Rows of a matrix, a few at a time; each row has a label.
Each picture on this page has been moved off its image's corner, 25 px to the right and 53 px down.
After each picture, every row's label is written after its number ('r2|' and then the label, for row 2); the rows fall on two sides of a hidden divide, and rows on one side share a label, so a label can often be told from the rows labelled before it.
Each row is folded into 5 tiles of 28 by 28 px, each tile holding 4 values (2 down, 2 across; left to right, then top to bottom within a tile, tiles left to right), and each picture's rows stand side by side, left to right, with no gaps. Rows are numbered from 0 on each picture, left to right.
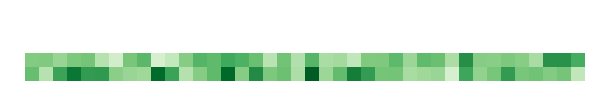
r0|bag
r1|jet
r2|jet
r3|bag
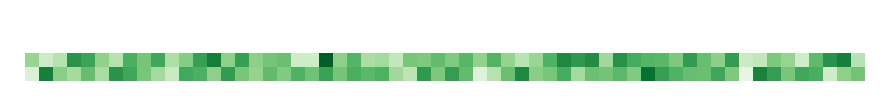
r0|bag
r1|bag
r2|bag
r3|bag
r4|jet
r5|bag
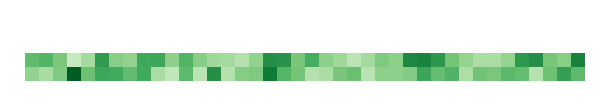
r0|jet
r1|bag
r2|bag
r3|jet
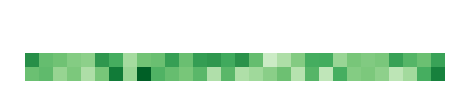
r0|jet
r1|jet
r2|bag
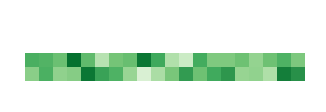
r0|bag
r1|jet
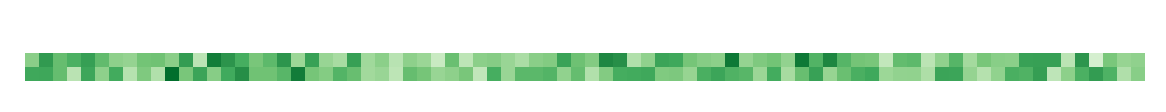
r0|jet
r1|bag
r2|bag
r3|bag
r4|jet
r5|jet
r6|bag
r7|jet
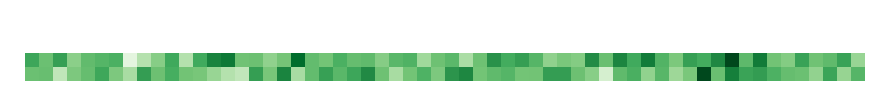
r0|jet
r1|jet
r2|jet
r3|jet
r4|jet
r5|jet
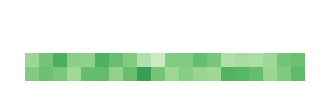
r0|jet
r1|bag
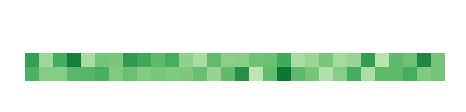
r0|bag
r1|bag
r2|bag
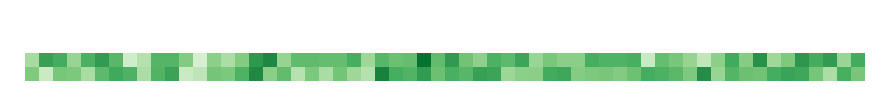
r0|jet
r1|bag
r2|bag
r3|jet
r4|jet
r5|jet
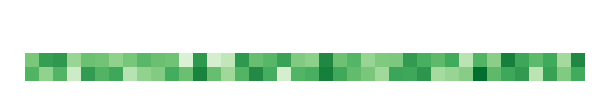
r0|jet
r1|jet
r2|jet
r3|jet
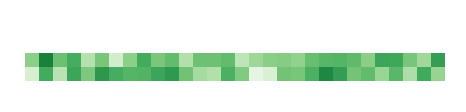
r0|bag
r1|bag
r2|jet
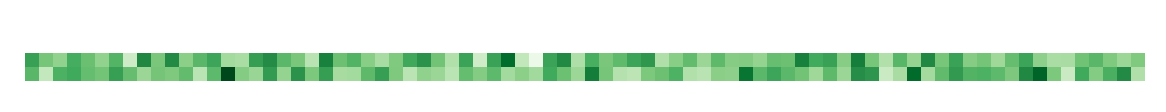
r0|bag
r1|bag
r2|bag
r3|bag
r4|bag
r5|jet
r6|jet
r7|jet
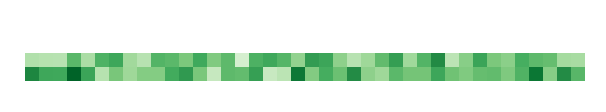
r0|jet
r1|bag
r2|jet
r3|jet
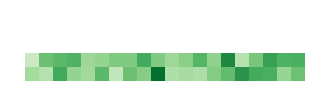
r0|bag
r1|bag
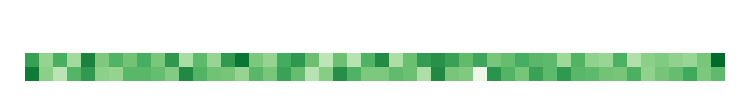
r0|jet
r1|jet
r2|jet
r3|jet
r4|jet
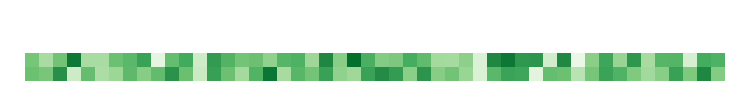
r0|bag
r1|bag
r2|bag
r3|bag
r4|jet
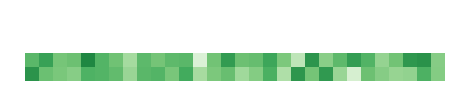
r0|jet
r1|bag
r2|bag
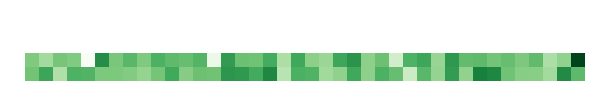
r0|jet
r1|jet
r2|bag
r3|jet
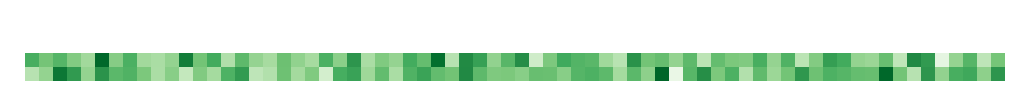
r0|jet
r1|bag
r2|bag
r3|jet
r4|bag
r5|bag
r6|bag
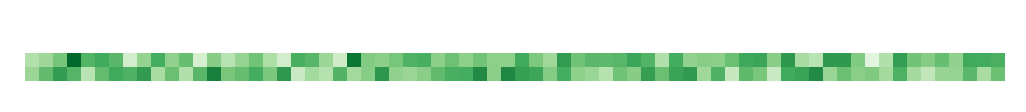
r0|jet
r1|jet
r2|bag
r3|jet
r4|bag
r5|bag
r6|bag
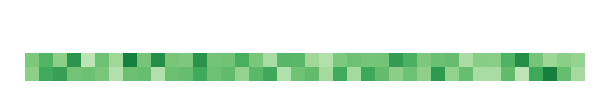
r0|bag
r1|jet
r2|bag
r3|jet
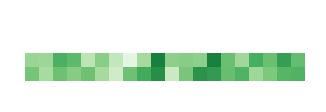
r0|jet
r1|bag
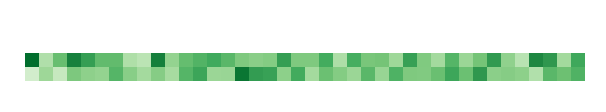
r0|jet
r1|bag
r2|bag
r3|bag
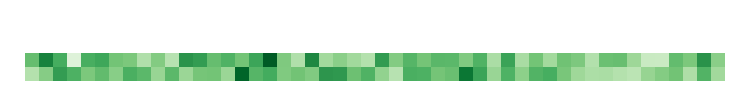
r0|jet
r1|bag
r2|jet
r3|jet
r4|bag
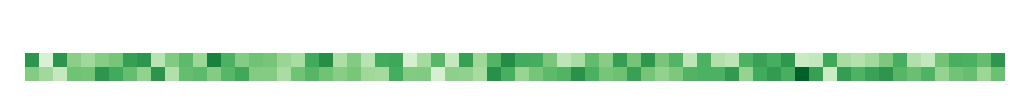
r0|bag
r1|bag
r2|jet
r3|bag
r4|jet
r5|bag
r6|jet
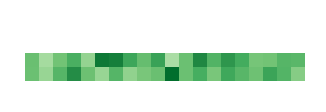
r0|jet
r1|jet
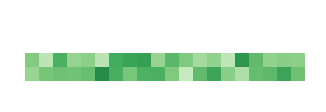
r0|bag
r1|jet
